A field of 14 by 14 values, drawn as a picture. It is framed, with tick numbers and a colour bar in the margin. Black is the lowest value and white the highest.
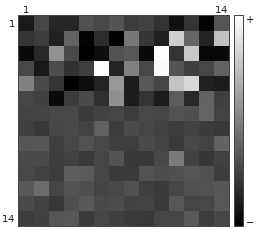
On average the colour sits 30% of the way up the scale. The values are skewed, with a long tail toward high values. The top right is the ninth with the highest average. The ninth with the lowest average is the top left. The bottom part is calmer, past a seam about 40% of the way down. The bottom middle is the calmest part.
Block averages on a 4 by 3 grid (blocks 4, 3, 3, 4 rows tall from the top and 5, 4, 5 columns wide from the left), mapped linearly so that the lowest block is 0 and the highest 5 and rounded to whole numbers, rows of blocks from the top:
0 3 5 | 1 2 4 | 2 2 2 | 3 2 3
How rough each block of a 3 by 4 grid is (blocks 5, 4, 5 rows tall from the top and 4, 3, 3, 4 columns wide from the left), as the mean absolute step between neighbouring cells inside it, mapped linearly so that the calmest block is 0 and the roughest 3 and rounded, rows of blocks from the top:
1323 | 0100 | 0000
